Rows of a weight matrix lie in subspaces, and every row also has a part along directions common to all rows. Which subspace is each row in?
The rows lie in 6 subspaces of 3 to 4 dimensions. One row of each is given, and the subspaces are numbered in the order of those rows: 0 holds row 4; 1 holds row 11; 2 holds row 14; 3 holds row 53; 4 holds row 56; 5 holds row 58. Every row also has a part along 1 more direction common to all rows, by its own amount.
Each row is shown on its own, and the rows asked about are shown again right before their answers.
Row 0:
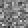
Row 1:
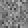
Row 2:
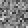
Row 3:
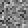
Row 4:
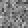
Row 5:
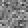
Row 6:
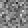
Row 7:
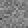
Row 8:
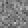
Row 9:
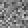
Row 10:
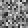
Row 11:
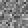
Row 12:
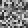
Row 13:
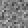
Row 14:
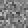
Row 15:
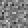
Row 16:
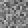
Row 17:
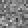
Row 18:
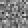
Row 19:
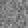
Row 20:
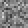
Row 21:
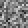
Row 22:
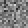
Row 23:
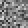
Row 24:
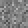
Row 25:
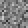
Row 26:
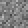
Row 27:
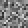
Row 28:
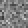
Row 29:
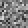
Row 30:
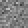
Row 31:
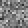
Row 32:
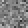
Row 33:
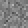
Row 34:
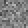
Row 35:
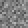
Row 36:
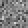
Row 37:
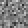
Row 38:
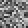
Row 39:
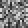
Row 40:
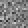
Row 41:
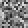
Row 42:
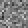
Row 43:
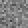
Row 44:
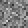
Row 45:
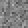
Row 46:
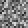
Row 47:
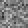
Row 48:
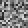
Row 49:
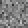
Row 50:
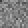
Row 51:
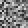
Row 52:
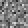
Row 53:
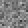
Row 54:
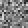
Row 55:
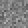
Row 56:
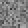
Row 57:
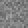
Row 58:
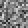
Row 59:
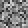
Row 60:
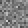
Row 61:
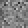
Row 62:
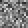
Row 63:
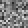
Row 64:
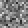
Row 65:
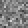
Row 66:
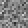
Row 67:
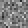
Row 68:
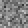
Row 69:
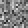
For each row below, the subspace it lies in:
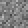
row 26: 1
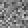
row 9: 1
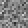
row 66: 1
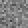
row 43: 5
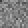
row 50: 0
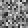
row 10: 4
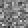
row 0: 3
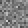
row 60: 4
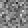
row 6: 5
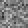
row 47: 2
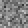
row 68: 5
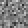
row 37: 1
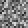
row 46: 1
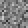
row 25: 3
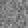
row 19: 0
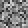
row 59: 4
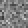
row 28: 2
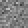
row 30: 5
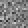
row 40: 2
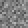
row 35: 1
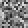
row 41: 2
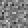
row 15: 1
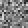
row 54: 1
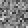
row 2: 3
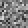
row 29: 0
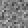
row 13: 2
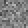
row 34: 2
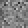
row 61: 2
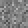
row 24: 3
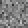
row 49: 5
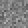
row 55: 4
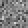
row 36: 0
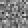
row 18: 1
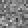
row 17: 5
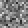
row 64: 5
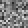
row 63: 1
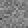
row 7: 3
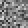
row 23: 4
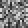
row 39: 3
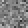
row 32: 3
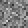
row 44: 0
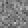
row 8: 0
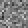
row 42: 4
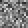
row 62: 0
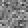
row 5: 3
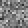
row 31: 3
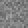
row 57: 2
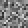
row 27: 0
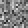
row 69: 1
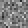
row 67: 4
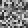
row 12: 5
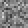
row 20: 2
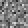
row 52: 1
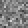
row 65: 5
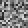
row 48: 2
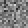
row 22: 2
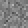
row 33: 0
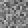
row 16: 2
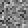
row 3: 4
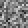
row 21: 5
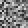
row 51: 4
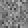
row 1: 4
